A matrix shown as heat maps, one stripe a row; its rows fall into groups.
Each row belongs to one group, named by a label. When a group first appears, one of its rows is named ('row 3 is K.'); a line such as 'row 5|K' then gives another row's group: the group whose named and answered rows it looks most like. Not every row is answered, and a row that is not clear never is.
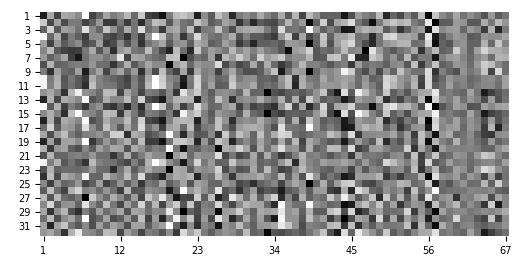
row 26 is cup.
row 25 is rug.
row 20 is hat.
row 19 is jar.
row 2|rug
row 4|rug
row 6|cup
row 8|cup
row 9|rug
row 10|rug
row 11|rug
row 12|cup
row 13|jar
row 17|jar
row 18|hat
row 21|cup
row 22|rug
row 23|cup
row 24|jar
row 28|jar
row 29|hat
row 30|jar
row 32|cup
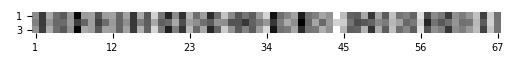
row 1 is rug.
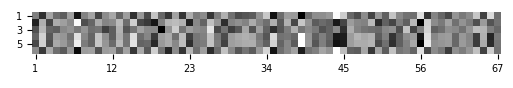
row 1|rug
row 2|jar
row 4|jar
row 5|jar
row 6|rug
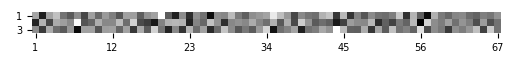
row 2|jar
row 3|rug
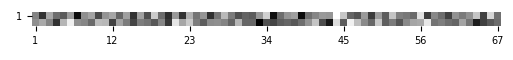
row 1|rug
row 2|cup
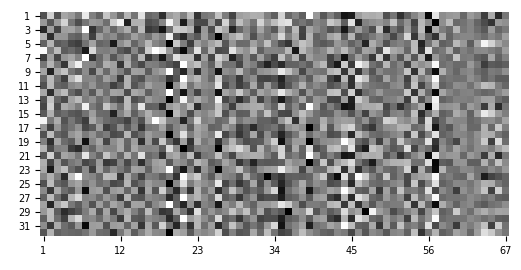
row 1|jar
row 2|hat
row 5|cup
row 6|rug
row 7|jar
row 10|cup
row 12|hat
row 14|jar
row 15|cup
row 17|rug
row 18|cup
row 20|hat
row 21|jar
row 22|rug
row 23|hat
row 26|rug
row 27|cup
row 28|hat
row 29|cup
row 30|cup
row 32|cup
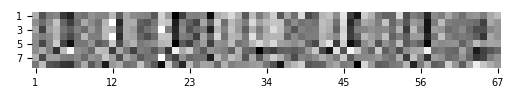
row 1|hat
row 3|hat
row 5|hat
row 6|cup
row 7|hat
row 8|cup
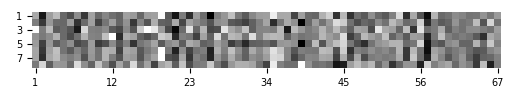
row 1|hat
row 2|rug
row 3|rug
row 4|hat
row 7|hat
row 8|jar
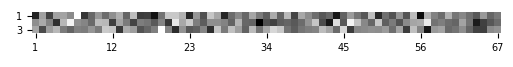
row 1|jar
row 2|cup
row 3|hat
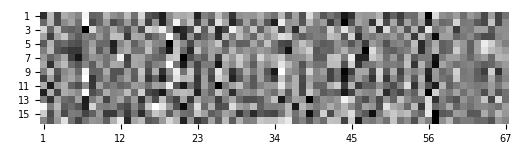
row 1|jar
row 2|jar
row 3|rug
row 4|hat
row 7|hat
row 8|hat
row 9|jar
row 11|hat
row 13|rug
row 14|rug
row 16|hat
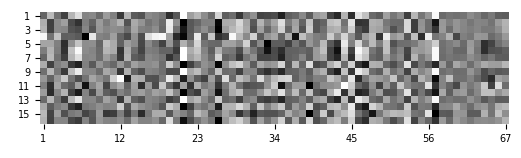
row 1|cup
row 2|hat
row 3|hat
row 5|cup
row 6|cup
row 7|cup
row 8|hat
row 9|cup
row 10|hat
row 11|rug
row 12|hat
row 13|cup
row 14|hat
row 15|rug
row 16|hat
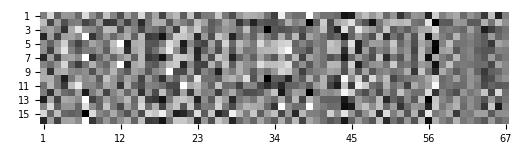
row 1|jar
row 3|cup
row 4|jar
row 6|hat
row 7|jar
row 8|hat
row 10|cup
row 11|cup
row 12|rug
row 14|jar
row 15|rug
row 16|jar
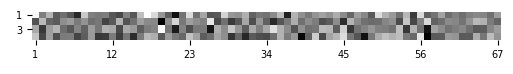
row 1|rug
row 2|cup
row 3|hat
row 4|rug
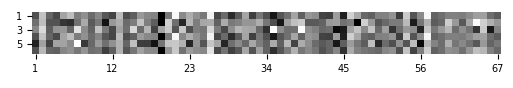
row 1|cup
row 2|cup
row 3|jar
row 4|cup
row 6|cup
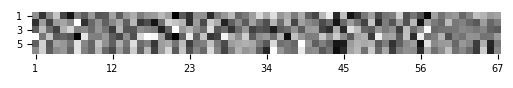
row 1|hat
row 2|jar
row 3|cup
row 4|rug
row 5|jar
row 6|jar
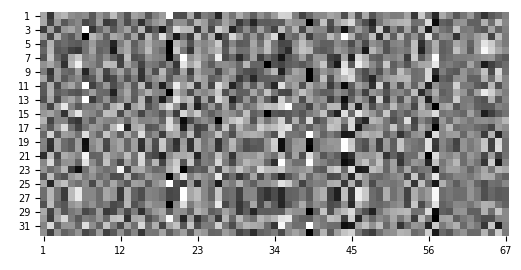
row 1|hat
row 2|rug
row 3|jar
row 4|rug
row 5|cup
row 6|cup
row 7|cup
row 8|cup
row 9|rug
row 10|rug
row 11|jar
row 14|hat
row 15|cup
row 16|hat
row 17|hat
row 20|rug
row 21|jar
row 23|hat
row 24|cup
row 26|cup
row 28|cup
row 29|rug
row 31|jar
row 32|rug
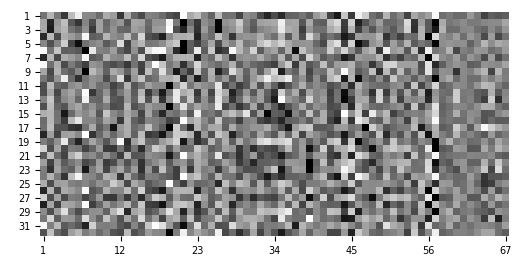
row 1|cup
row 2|hat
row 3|hat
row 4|jar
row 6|rug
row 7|jar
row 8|rug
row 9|rug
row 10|hat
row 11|cup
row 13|jar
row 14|cup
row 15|cup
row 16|cup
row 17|cup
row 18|jar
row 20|rug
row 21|cup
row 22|rug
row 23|rug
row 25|hat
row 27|rug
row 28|jar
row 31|rug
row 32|cup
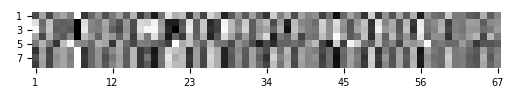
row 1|jar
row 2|rug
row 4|rug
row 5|cup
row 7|jar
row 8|jar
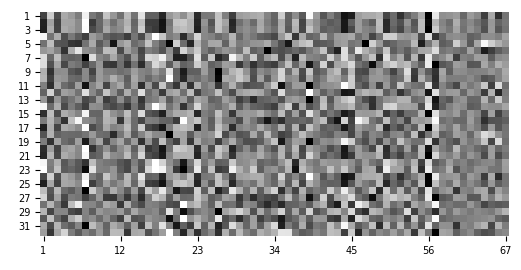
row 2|jar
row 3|jar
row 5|cup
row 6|cup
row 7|rug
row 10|hat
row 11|rug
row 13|rug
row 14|rug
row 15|jar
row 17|jar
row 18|cup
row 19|rug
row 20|jar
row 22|rug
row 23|rug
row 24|jar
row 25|jar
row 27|rug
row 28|cup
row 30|cup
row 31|rug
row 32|hat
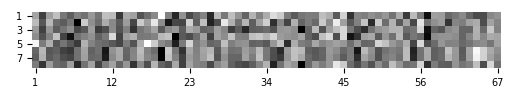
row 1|hat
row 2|rug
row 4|hat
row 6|cup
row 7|cup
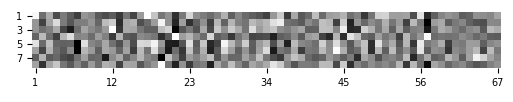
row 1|rug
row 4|cup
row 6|rug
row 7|cup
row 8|hat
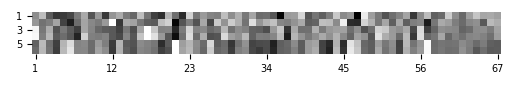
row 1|cup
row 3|rug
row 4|rug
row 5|cup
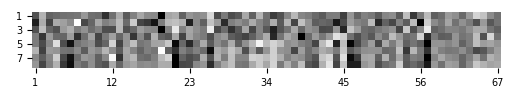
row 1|cup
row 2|jar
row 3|cup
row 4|rug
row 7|hat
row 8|hat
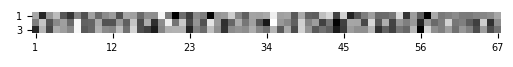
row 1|hat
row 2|jar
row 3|jar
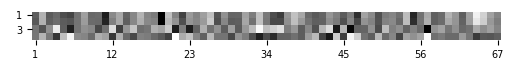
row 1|cup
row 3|hat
